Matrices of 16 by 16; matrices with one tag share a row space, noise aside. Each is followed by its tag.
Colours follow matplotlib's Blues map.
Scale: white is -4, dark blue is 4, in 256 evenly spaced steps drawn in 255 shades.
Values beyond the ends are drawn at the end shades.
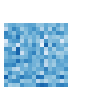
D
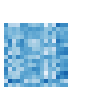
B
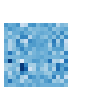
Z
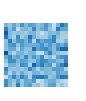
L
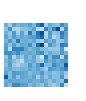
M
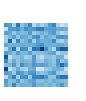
L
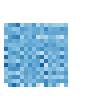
D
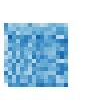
L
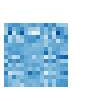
B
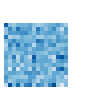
L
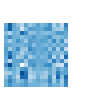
Z
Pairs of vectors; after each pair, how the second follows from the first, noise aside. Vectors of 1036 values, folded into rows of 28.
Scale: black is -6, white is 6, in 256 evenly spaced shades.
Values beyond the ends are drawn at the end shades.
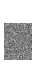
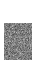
wrapped around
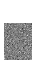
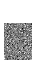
scaled up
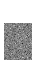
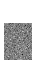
wrapped around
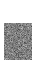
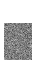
wrapped around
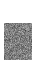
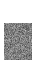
negated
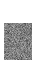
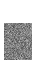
negated
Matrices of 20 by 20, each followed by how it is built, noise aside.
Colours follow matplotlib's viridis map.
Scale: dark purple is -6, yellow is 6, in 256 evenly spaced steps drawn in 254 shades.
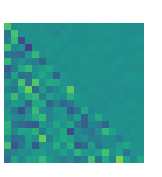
lower triangular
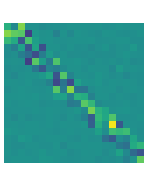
banded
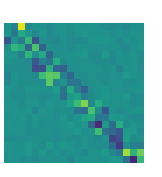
banded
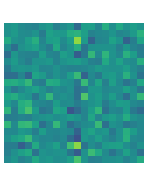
low rank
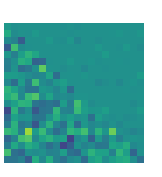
lower triangular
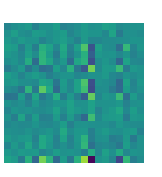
low rank
